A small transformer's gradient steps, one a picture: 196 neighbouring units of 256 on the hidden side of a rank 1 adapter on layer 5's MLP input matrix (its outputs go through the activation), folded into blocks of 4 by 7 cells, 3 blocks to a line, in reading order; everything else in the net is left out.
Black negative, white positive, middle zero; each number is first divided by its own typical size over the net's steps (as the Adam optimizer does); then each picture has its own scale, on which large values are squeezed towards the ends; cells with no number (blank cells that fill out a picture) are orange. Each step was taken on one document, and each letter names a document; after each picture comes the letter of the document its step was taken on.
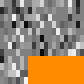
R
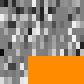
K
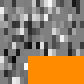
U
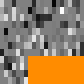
R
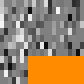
U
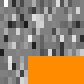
K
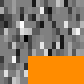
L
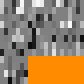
R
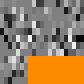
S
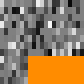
R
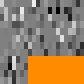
L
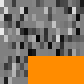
S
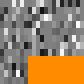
R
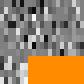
K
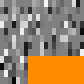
U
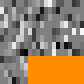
U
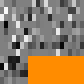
L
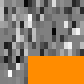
U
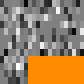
U
